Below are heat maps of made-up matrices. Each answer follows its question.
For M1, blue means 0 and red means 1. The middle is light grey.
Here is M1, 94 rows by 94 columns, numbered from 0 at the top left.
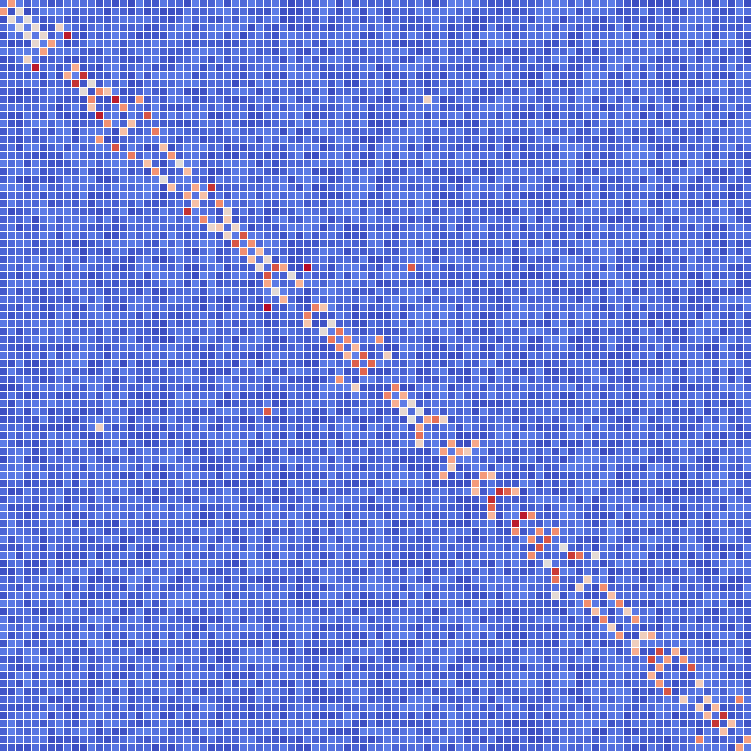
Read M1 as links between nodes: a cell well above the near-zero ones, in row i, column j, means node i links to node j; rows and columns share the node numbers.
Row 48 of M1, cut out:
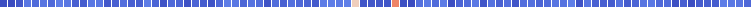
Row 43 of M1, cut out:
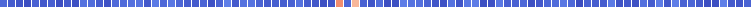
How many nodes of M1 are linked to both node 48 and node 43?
1
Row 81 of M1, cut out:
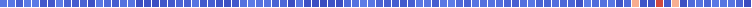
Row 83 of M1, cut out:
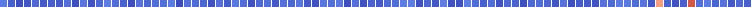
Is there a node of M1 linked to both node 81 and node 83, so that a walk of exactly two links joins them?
yes
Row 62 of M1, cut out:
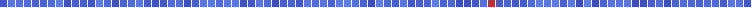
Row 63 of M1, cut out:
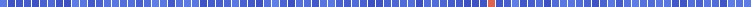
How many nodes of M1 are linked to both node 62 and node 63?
1
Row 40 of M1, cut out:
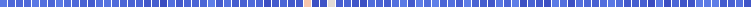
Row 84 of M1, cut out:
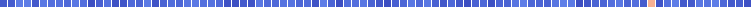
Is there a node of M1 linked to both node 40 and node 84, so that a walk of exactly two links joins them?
no
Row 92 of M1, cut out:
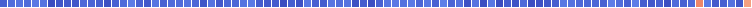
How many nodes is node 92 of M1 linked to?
2
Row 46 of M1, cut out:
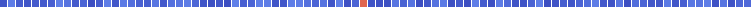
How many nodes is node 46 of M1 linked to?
1
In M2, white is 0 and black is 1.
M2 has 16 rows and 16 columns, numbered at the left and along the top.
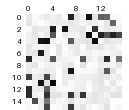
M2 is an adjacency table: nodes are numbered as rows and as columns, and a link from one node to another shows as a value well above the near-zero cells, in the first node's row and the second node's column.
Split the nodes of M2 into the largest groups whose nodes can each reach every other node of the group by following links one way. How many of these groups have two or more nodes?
1
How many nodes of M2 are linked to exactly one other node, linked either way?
2
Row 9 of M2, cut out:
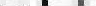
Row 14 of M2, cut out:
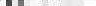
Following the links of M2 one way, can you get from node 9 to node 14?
yes
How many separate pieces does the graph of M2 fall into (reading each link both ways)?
3
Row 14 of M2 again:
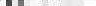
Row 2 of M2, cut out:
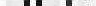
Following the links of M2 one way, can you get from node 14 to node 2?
yes
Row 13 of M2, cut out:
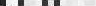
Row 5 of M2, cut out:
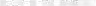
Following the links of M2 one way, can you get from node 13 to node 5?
no
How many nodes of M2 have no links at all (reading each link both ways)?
2
